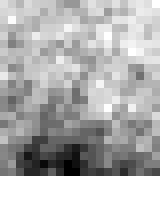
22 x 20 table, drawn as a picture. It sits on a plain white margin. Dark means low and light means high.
Grain: blotchy. Ninth with the lowest average: bottom middle. Slope: up to the top. Ninth with the highest average: top right.
